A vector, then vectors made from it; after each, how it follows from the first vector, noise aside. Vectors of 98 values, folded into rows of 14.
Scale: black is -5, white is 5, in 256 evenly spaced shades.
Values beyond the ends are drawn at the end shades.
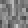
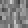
reversed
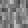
reversed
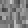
reversed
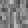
reversed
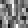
scaled up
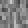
reversed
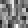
scaled up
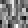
scaled up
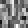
scaled up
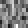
scaled up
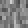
reversed
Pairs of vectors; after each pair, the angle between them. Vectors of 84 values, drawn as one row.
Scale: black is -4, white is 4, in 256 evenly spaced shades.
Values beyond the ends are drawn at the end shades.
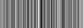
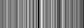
nearly opposite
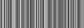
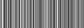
partly aligned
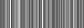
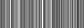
nearly parallel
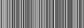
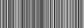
partly opposed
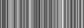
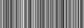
partly opposed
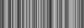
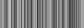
nearly opposite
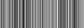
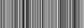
nearly parallel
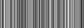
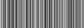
partly opposed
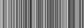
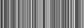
partly opposed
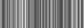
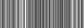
nearly parallel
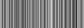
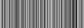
nearly parallel
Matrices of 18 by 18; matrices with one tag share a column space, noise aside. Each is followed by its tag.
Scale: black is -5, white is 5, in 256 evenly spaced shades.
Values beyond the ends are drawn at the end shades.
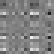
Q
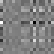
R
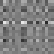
R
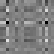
R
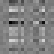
R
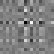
R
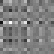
R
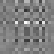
R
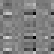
Q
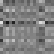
R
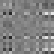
Q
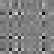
Q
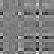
Q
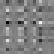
R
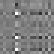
Q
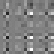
Q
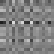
R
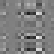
Q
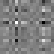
R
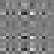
Q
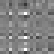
Q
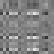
Q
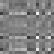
Q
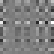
R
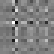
R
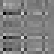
Q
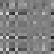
Q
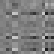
Q
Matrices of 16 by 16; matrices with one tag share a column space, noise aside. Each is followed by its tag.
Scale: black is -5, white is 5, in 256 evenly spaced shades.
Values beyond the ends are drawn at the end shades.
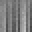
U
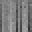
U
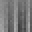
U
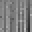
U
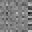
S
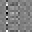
S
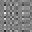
S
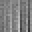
U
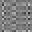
S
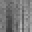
U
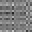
S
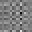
S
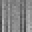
U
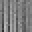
U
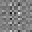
S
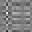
S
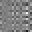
S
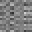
S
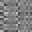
S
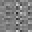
S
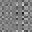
S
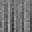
U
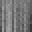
U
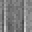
U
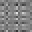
S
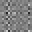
S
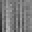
U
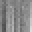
U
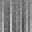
U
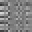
S
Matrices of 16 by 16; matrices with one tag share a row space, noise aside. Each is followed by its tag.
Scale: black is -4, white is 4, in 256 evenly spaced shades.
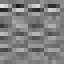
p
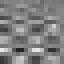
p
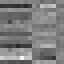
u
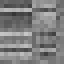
u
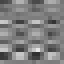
p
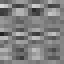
p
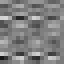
p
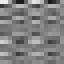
p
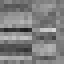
u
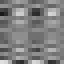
p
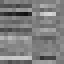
u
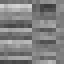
u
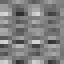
p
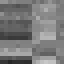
u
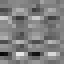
p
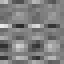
p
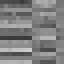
u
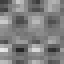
p
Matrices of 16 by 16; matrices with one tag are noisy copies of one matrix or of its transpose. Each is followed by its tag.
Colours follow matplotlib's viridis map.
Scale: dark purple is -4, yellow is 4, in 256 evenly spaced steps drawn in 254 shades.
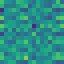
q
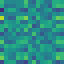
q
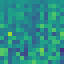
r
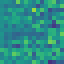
r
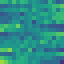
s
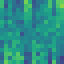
s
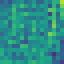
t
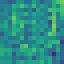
t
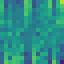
s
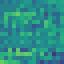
t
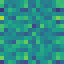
q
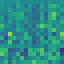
r
